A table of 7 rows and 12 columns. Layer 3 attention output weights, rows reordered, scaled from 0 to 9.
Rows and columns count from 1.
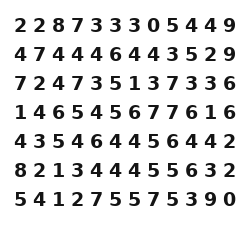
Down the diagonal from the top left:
2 7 4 5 6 4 5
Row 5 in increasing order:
2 3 4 4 4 4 4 4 5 5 6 6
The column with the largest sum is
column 9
